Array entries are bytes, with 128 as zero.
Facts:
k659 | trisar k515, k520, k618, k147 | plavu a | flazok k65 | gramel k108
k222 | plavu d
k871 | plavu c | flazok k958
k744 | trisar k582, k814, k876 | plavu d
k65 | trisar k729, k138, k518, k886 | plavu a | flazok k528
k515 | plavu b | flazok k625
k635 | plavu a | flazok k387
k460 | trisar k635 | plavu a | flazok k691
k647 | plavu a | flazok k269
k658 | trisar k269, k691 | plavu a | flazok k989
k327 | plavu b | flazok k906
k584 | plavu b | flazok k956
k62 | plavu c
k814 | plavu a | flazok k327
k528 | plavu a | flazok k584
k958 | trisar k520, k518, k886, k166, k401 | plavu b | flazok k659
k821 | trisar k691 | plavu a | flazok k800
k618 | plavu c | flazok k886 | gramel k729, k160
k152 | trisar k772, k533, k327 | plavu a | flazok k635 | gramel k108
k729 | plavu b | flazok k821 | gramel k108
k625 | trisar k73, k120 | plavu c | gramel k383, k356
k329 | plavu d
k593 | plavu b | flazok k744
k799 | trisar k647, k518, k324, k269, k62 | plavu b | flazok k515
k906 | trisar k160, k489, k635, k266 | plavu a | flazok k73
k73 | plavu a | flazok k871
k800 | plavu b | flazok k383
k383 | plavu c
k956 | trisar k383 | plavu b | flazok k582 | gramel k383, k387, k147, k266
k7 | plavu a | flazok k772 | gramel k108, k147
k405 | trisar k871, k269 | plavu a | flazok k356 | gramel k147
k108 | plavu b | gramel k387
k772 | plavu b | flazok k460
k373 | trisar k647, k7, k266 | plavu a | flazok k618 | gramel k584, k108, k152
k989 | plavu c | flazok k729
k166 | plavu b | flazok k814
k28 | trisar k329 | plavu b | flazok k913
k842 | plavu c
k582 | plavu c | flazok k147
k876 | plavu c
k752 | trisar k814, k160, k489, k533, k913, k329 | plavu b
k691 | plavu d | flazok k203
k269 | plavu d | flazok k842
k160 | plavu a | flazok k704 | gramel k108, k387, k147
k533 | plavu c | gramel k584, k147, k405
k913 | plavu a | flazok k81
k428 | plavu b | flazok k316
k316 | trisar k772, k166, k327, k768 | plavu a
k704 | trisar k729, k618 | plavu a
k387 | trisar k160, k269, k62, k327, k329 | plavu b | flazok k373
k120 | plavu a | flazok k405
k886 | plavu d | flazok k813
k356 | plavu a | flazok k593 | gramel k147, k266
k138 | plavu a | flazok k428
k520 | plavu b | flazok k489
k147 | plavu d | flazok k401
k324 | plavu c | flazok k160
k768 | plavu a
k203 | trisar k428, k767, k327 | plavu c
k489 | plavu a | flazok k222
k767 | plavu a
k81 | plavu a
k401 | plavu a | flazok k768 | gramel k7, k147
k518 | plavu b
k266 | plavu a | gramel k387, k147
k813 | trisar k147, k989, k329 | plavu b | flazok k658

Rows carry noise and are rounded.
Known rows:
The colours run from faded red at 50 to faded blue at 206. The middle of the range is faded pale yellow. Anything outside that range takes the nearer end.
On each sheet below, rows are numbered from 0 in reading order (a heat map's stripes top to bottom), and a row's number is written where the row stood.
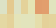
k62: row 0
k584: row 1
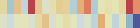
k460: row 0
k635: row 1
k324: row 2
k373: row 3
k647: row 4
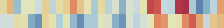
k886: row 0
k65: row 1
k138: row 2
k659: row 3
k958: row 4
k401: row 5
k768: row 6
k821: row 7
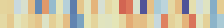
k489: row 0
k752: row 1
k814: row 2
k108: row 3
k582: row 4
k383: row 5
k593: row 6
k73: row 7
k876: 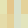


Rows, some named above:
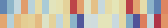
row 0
k821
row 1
k989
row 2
k647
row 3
k518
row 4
k647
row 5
k405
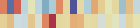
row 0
k28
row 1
k744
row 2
k120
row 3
k81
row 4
k460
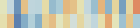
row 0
k814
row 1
k704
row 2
k81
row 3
k203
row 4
k799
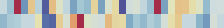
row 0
k316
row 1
k166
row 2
k744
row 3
k729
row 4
k906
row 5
k316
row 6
k913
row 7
k958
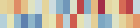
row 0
k138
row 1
k65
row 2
k658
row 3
k842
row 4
k147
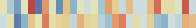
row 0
k327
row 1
k387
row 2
k800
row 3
k871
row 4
k329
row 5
k428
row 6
k956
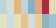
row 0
k625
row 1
k842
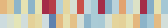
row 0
k520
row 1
k269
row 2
k691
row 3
k316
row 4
k222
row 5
k152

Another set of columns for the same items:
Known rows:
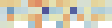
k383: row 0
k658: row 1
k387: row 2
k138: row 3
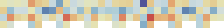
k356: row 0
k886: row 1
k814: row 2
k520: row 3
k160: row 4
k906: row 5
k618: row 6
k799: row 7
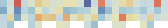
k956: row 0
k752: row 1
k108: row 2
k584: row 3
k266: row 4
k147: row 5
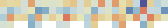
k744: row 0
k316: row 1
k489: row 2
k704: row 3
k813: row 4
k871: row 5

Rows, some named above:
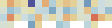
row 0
k691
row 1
k659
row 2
k428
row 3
k814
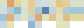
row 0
k269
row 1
k152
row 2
k800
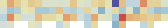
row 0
k691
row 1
k800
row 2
k518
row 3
k799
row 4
k906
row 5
k729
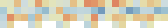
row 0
k28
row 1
k269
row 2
k518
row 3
k821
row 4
k989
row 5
k635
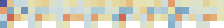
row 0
k73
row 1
k625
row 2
k329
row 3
k625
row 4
k405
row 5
k520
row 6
k316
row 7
k460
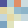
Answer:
k65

